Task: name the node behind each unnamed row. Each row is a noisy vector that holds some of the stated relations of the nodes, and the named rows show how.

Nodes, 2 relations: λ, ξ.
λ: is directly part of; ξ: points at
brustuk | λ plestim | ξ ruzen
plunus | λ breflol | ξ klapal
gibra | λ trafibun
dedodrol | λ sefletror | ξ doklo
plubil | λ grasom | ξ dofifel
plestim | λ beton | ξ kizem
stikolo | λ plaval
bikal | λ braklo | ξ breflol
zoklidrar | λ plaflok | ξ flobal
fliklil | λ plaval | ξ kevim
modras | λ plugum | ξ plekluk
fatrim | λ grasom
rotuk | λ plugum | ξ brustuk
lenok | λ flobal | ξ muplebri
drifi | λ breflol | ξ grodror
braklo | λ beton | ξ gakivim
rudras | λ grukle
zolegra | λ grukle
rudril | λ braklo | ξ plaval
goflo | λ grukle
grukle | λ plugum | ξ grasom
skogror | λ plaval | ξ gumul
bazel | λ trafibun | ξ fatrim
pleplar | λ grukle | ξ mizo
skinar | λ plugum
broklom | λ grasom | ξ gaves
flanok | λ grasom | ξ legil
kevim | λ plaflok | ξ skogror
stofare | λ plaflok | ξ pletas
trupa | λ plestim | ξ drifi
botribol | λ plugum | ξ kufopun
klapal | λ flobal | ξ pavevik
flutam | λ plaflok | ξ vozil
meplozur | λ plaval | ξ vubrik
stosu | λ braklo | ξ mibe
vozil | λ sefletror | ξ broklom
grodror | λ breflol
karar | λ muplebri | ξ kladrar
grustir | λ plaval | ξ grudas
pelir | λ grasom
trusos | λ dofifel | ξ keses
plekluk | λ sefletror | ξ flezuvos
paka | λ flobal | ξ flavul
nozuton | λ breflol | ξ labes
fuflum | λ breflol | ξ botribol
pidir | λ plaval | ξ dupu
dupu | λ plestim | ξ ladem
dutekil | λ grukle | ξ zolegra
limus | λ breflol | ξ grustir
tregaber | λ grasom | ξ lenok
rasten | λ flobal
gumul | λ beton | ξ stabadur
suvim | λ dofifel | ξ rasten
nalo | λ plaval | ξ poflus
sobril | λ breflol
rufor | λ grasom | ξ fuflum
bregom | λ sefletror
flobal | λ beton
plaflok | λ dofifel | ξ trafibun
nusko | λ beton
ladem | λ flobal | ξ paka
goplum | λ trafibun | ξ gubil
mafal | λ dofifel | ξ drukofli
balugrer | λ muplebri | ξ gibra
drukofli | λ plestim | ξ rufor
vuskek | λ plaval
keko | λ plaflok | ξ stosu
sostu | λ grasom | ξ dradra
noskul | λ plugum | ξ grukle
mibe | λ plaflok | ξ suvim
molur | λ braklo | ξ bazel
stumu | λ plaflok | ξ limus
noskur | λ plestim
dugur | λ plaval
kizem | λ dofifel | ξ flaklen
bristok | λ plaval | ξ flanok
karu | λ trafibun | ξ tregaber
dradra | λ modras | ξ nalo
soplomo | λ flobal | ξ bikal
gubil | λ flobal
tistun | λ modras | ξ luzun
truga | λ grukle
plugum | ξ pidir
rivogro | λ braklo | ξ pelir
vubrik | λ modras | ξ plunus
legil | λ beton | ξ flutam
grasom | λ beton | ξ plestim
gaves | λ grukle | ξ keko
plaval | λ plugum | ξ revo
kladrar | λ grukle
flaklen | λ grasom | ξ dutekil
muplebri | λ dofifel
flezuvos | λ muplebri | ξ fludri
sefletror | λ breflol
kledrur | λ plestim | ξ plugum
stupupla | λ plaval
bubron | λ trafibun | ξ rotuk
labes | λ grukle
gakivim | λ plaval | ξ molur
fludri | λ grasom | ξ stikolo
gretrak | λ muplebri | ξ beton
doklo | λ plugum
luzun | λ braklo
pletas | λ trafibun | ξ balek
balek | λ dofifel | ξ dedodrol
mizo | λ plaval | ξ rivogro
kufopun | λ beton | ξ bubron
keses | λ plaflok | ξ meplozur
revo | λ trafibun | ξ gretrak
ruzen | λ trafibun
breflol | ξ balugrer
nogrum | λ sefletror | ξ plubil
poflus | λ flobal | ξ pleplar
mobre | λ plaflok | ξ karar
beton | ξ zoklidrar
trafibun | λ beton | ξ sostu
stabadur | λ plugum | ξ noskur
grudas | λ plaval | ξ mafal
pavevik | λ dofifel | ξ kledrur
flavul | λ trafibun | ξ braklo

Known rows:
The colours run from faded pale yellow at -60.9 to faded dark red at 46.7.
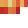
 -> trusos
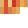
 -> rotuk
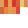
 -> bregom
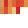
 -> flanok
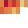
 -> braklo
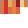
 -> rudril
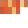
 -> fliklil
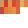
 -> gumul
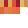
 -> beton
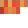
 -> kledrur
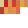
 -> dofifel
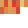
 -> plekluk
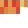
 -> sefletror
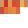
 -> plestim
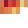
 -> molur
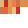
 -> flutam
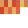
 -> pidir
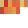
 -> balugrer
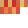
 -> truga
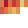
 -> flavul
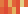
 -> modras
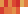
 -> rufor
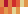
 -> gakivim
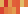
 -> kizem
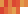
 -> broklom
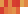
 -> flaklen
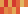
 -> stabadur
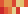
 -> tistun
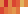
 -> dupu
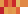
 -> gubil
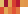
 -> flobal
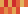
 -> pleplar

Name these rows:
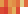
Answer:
mobre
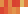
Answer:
sostu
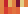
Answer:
trupa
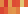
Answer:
trafibun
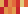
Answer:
mafal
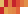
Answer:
pelir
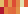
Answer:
mibe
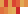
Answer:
vozil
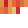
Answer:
legil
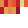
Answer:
limus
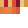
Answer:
drifi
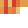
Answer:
brustuk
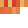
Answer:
botribol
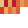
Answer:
zolegra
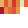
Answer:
suvim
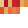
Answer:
doklo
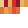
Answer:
grodror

